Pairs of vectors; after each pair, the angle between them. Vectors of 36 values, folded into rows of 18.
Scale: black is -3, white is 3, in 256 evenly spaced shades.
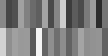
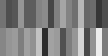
partly aligned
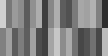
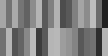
nearly parallel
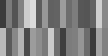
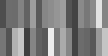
partly aligned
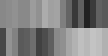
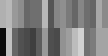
partly aligned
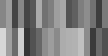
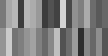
orthogonal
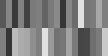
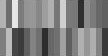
nearly opposite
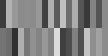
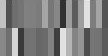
nearly opposite
